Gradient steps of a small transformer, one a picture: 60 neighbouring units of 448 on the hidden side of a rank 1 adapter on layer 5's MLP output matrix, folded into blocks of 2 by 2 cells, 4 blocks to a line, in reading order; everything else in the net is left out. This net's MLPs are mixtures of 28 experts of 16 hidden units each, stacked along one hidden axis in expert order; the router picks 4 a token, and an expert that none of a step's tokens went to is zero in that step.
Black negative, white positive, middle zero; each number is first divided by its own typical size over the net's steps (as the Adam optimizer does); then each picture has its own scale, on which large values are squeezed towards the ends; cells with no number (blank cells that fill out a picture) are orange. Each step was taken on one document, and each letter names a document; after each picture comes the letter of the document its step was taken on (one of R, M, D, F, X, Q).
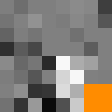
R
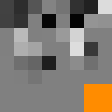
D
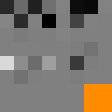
D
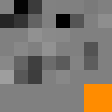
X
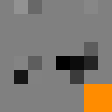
X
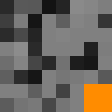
R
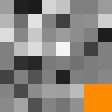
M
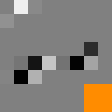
X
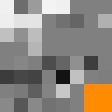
R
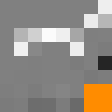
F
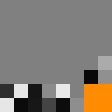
F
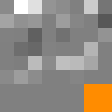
X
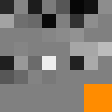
D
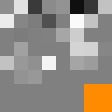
D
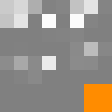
D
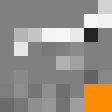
F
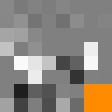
R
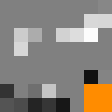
F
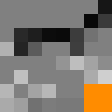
F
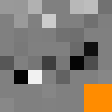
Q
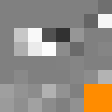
F
